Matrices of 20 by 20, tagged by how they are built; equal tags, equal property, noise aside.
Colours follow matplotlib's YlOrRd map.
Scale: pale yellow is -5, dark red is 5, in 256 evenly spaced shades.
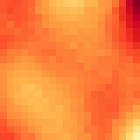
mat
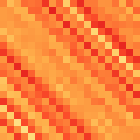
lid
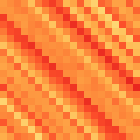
lid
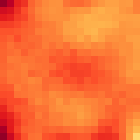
mat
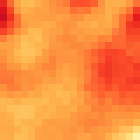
mat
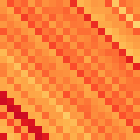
lid
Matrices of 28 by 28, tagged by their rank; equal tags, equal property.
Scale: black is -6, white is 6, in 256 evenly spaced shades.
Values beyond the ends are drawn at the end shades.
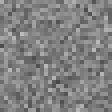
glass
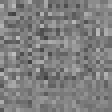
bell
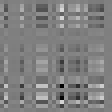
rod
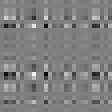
rod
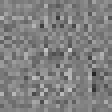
bell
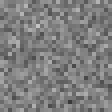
glass
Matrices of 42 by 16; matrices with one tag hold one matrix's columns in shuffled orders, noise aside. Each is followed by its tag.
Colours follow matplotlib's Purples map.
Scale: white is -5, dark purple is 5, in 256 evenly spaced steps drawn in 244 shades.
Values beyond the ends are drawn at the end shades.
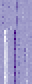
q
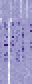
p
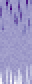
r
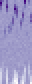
r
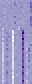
q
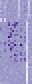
p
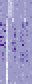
p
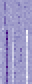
q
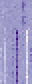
q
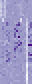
p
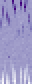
r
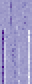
q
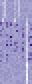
p
